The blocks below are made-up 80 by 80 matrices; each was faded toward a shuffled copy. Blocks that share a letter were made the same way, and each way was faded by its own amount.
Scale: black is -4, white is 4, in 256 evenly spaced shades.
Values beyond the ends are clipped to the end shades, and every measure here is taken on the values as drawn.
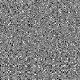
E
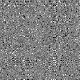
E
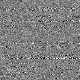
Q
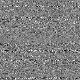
Q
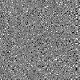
E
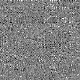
E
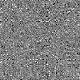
E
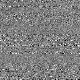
Q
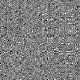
E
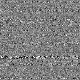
Q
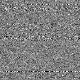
Q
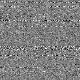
Q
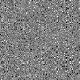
E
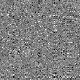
E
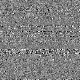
Q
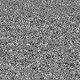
Q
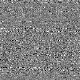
Q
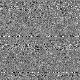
Q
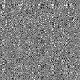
E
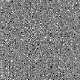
E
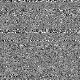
Q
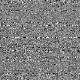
Q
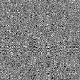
E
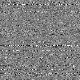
Q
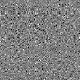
E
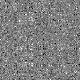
E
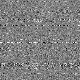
Q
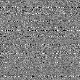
Q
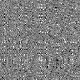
E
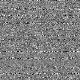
Q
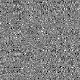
E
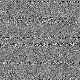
Q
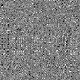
E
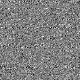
Q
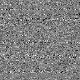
Q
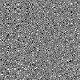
E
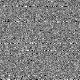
Q
